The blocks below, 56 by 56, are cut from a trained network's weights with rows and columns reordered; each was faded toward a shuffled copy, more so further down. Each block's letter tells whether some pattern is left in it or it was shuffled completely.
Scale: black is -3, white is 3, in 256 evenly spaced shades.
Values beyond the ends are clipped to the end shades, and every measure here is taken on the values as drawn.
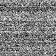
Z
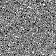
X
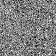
X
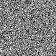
X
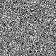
Z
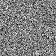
X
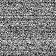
Z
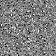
Z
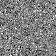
Z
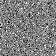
X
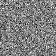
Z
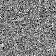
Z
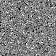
X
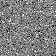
X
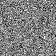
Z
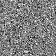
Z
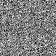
X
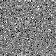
Z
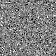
X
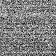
Z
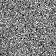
X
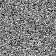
X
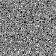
Z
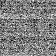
Z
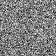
X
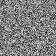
X
